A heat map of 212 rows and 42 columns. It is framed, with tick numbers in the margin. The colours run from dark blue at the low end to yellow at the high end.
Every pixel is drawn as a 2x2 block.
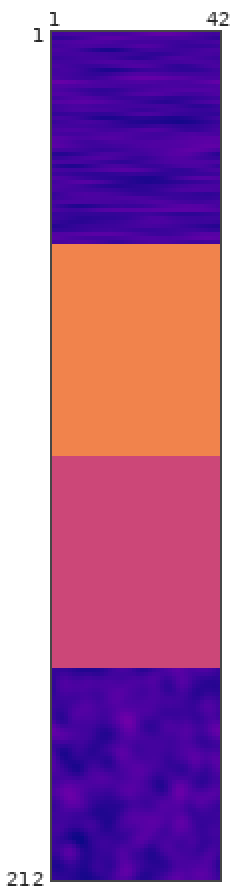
The table splits into 4 rows of 1 panel. Panel 1,1: very low, streaked across, faint in contrast. Panel 2,1: high, flat. Panel 3,1: middling, flat. Panel 4,1: very low, blotchy, faint in contrast.
